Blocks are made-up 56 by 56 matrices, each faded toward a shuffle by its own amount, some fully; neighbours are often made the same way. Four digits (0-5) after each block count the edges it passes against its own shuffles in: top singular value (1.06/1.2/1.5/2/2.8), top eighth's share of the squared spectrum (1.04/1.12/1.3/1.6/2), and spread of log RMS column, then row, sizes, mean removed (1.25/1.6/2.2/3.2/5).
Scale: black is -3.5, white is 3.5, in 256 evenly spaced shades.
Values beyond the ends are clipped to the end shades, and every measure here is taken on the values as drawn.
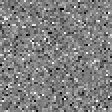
2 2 0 0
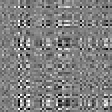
5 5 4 4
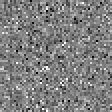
3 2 1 1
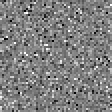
1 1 0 0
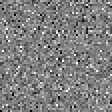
3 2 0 0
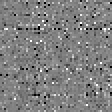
3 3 2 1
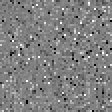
2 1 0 0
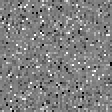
0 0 0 0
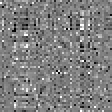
4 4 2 2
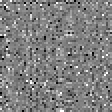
3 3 1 1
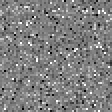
1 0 0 0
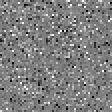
0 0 0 0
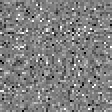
3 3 1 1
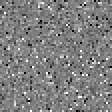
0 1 0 0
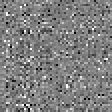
4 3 2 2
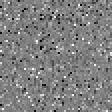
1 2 0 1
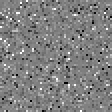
0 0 0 0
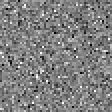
0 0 0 0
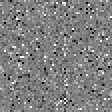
2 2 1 0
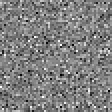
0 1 0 2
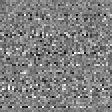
2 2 0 4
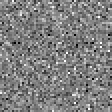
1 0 0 1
